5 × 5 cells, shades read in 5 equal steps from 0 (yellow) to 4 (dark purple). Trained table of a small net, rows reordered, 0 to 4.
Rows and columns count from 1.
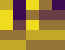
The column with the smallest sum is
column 1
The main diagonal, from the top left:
1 4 0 1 2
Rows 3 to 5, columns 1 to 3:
0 3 0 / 2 2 1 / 1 1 2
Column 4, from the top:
2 3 2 1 2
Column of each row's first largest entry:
2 2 2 1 3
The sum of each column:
4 14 5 10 12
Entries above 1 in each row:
3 4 3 2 3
